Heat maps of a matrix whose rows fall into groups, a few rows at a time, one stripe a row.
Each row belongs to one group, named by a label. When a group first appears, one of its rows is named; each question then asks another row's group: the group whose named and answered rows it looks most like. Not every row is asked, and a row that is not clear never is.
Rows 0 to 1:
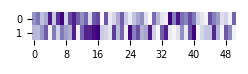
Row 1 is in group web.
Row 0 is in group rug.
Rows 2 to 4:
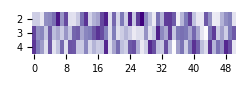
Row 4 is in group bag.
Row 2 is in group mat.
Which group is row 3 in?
rug
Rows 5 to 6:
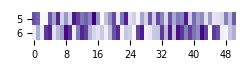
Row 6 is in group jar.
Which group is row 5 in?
rug
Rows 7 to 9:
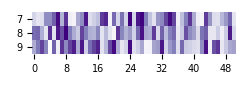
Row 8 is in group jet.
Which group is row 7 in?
mat
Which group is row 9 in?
web
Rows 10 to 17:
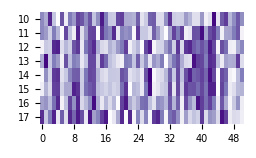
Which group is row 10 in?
web
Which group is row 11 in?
mat
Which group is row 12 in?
jar
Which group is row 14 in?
jar
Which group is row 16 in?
jar
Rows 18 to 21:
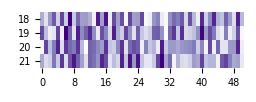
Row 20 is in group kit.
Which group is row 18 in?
web
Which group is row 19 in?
jet
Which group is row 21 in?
web
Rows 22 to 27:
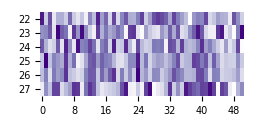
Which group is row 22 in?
bag
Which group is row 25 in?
mat
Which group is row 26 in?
mat
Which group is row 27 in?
jar
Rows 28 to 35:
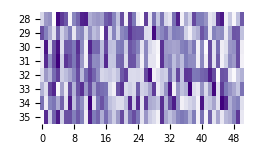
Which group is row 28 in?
rug
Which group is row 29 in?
bag
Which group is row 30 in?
kit
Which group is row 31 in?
kit
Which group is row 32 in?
jar
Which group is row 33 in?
web
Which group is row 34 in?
web
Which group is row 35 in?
kit
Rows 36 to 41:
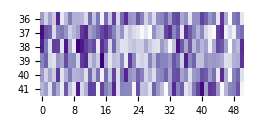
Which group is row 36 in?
bag
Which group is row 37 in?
rug
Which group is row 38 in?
rug
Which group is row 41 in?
mat
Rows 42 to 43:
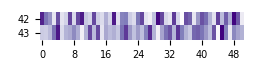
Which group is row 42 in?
bag
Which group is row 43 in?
jar
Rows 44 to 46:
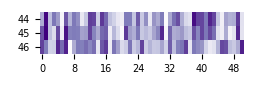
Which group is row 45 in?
jet
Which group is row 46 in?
rug
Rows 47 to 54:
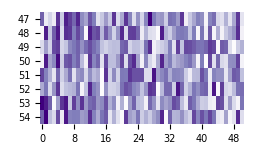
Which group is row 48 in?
kit
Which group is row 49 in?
jar
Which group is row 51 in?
bag
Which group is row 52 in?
jar
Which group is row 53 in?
rug
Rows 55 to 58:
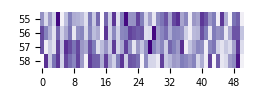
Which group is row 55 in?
bag
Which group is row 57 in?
jet
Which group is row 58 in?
kit
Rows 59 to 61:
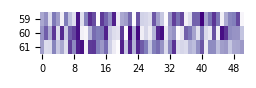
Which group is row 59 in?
mat
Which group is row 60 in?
web
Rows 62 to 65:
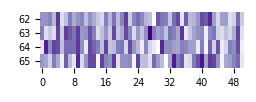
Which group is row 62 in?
bag
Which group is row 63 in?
jet
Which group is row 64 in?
kit
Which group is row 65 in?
mat
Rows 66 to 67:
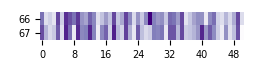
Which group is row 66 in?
jet
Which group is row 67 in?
jet
